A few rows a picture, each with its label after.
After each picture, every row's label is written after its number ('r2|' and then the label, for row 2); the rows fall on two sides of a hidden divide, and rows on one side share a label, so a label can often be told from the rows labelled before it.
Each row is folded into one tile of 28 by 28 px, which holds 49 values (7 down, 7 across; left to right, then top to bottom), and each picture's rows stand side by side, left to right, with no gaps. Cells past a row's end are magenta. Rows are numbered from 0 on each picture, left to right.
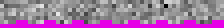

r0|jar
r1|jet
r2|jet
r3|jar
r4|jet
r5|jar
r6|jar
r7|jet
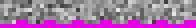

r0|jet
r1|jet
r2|jar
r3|jet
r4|jar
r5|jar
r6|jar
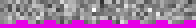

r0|jar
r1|jet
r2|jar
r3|jet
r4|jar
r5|jar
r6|jet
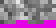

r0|jar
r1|jar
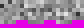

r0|jet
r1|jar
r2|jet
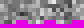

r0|jet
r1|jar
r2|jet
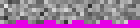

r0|jet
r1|jet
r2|jet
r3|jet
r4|jet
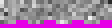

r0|jar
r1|jet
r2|jar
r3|jet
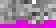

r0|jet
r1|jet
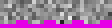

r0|jet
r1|jar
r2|jet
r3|jet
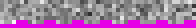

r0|jet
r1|jar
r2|jet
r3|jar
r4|jar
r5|jar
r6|jar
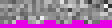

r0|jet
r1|jar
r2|jet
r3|jar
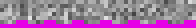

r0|jar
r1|jar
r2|jar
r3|jar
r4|jet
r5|jar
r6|jar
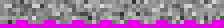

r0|jet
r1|jet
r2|jet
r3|jar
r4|jar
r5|jar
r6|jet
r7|jet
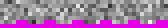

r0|jet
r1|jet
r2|jet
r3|jar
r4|jet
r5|jar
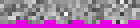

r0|jar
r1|jar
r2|jar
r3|jet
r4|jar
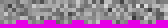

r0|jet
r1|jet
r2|jar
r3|jet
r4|jet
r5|jet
